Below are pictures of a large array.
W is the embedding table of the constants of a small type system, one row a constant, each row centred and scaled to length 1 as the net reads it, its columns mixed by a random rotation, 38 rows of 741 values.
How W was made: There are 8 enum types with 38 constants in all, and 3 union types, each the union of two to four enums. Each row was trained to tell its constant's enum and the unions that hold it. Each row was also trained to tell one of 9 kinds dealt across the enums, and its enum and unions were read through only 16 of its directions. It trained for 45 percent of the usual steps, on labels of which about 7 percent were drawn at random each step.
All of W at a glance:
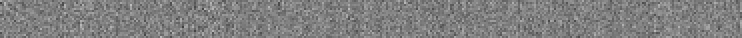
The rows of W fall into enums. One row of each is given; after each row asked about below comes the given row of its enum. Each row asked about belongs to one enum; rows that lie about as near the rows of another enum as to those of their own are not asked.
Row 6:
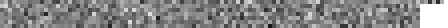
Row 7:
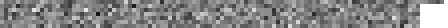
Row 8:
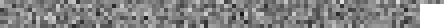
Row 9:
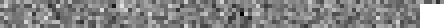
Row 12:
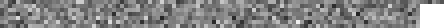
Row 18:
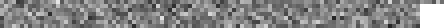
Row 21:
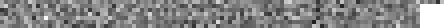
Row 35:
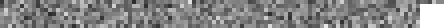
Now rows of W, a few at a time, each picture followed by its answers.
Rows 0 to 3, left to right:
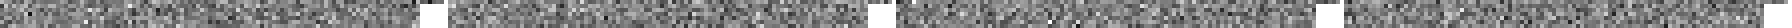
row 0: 12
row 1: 6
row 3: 21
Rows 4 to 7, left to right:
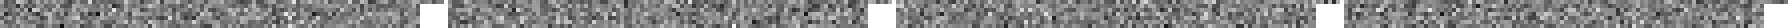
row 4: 7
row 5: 8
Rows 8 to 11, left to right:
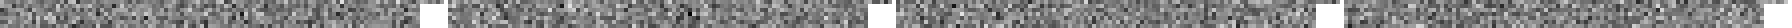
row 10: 35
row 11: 12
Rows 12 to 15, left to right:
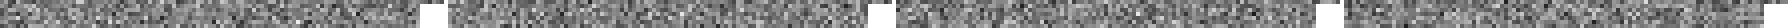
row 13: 6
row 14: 35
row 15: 7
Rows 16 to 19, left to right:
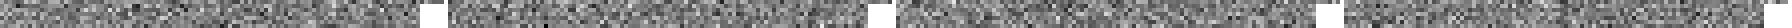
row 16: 18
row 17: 35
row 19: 18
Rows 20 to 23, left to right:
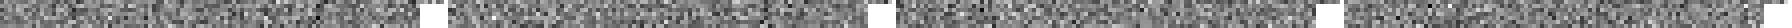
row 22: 35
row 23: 6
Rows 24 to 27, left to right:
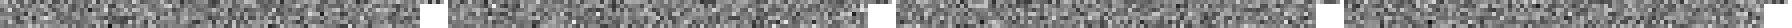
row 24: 6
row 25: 21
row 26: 8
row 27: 21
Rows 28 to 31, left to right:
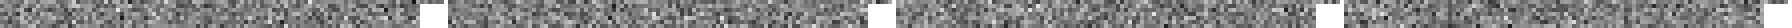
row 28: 8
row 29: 21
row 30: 6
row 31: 12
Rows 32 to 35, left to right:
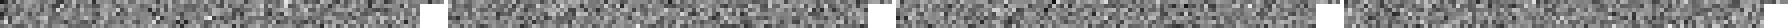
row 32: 21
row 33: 18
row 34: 18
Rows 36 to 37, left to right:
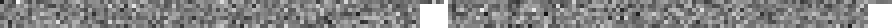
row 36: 9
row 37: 7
